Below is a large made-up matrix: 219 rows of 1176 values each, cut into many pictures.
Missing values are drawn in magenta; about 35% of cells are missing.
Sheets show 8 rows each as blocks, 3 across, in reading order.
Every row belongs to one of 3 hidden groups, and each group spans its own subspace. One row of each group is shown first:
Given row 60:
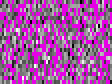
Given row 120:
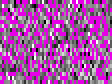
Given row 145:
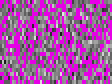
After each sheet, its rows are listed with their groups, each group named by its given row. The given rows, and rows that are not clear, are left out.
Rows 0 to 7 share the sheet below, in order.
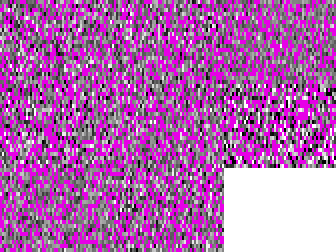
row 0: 145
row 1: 60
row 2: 60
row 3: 145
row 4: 60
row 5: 145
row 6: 145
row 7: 60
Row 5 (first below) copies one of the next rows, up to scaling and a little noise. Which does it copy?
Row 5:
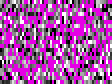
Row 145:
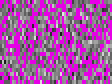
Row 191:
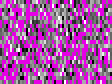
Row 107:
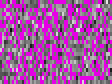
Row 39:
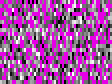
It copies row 145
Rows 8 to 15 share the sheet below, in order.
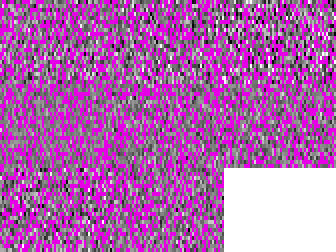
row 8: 120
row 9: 60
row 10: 60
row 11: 60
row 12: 60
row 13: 120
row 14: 60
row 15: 120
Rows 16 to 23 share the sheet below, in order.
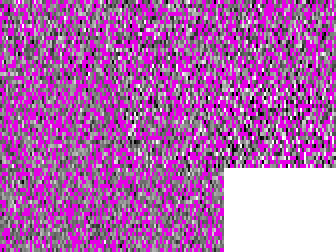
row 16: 145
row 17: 145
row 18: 120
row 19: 60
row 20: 60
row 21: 145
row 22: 60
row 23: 120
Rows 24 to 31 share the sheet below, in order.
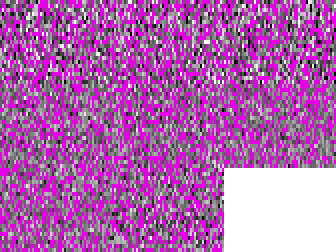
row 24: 145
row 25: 60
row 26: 60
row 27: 120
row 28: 60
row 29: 145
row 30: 145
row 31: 120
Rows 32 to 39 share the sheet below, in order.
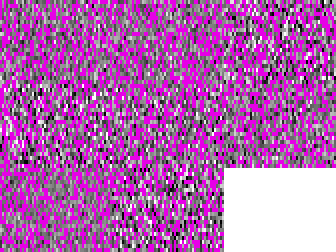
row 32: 60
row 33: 120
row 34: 145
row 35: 60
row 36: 60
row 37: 145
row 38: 60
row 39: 145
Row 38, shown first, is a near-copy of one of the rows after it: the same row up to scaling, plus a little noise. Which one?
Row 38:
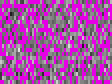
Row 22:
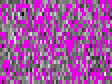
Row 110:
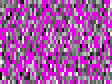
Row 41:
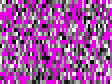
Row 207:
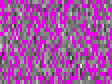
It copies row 110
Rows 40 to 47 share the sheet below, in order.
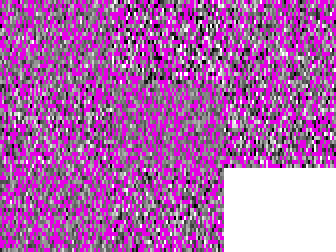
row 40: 145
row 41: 60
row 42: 145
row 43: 60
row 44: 120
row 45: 60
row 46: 120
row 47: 120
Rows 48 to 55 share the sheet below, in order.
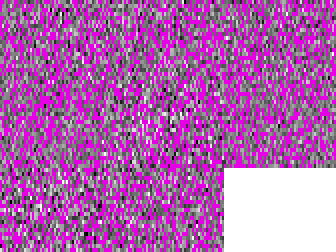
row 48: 120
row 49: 145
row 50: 145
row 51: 60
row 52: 145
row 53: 120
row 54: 120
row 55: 145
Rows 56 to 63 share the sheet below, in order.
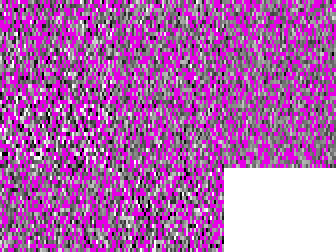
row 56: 60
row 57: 60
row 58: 145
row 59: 120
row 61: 60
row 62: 120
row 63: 145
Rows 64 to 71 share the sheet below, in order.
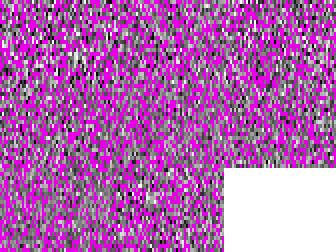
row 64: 120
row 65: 120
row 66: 60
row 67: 145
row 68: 145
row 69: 60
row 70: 145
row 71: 145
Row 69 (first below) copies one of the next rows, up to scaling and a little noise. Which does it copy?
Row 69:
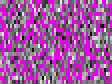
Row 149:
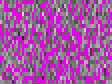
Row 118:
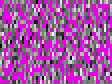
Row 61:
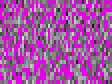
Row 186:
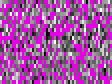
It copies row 118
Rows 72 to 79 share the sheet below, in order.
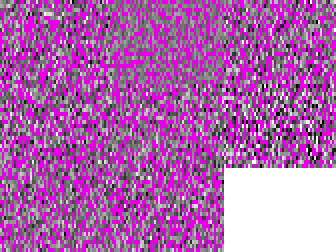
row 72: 145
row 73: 120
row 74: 120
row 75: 145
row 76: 60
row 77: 120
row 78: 145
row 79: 120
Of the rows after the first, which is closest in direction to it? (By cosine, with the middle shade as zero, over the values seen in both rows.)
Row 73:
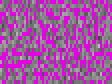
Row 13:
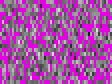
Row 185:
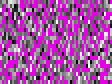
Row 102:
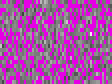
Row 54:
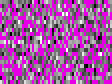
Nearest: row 54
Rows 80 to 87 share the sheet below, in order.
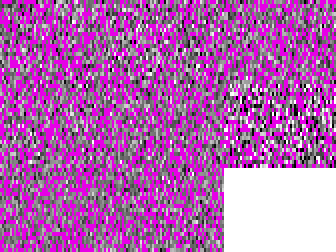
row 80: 145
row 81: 120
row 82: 60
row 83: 120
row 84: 120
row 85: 120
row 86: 60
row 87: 120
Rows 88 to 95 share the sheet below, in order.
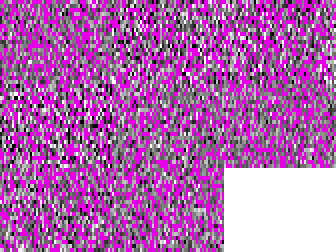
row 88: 120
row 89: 60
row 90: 60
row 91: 60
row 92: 120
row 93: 145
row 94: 60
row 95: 145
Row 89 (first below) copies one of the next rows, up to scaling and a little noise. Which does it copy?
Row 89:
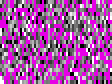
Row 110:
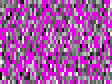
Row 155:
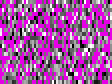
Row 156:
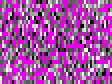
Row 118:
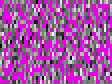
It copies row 155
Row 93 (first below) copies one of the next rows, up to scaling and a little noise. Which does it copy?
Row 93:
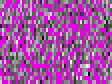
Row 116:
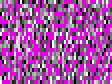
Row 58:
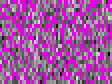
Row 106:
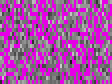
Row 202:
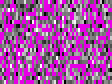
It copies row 116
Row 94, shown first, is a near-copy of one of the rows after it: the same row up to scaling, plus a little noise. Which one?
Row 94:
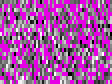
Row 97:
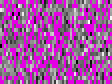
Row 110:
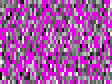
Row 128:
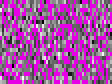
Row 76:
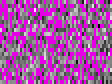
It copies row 128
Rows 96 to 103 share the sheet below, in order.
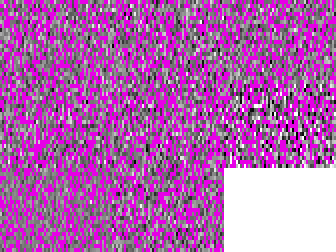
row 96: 60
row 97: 60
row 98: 120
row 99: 145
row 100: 60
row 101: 120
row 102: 60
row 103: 145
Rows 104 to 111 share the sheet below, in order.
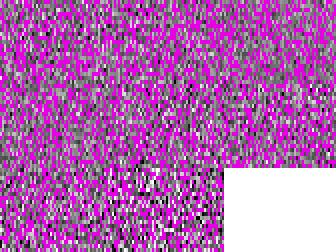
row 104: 60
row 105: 120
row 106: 145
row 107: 145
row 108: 120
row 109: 60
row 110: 60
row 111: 60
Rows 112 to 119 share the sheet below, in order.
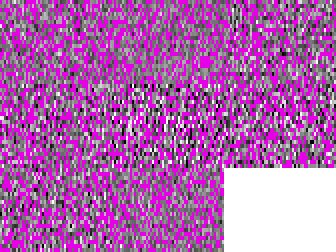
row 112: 145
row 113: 145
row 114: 145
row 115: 60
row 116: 145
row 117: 60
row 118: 60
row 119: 145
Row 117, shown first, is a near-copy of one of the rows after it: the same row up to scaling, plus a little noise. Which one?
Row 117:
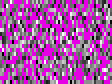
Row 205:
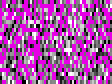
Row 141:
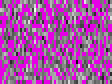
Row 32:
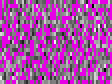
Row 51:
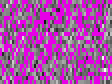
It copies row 51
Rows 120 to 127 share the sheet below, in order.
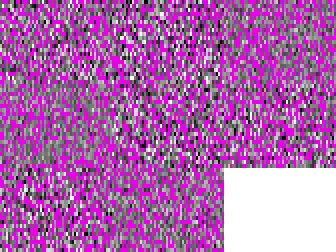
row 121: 145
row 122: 120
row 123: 60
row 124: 120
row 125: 145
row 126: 120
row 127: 120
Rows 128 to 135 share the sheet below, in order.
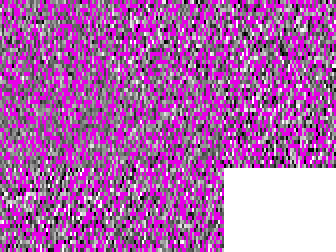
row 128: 60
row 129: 120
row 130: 145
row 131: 145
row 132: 145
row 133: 145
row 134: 120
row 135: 60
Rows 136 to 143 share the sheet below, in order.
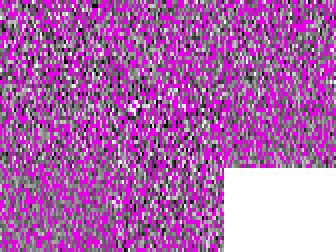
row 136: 120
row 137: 120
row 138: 60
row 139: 120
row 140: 120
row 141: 60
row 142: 120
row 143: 60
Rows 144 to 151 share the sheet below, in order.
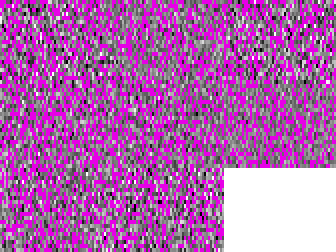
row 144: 120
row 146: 120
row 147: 120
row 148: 120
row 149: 60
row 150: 60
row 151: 60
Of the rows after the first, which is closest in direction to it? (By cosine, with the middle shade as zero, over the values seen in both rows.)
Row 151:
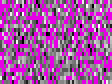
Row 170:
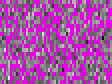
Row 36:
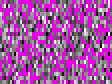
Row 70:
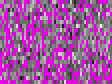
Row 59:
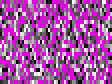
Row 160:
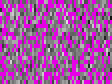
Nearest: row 36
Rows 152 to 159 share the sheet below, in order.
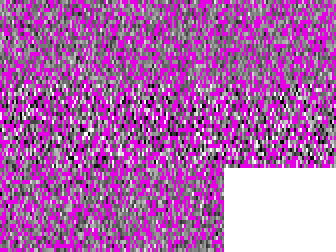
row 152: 145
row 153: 145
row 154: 120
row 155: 60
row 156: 60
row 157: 120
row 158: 145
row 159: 60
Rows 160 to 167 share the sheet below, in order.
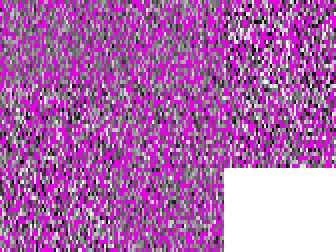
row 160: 60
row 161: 60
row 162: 120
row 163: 145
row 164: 120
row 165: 120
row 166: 60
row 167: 60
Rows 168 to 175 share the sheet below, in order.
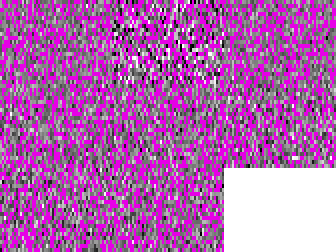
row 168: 60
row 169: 120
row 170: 145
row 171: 145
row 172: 60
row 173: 60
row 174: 145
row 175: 60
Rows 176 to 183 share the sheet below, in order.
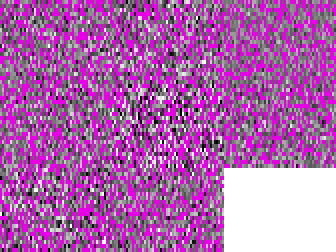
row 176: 60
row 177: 145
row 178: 120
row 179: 120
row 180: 145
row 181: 120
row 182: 60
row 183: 120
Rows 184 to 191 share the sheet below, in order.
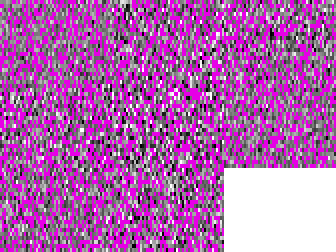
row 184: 120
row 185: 60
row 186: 60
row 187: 60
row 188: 120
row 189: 60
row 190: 60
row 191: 145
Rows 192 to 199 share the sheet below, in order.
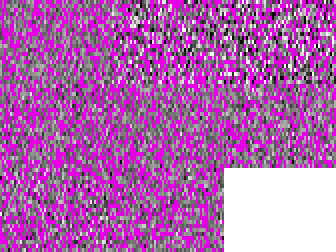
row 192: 120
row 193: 120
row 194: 145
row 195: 145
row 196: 120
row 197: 120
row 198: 60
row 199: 145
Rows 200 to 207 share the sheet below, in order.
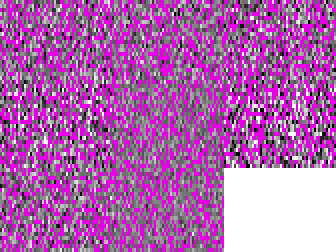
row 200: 60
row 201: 120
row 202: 145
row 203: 60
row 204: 60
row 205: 60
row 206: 120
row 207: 60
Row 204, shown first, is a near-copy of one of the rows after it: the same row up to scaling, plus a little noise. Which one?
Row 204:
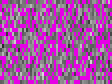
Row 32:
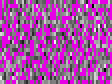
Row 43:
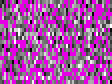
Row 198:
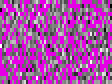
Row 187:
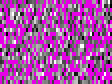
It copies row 187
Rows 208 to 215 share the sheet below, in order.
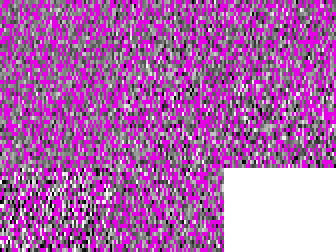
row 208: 120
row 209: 60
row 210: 145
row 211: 120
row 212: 120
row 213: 145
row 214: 145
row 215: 120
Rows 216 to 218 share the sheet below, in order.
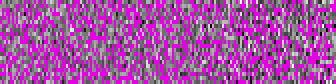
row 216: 120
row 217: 60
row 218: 60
